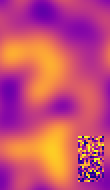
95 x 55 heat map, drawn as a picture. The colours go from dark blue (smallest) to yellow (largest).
Ninth with the highest average: bottom middle. Odd patch: rougher, in the bottom right. Average level on the scale: 50%. Roughest part: bottom right.
